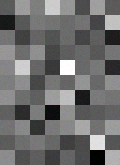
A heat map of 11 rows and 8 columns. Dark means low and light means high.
Mirror symmetry: none. Calmest part: top middle. Ninth with the highest average: centre. Average level on the scale: 40%. Slope: none.
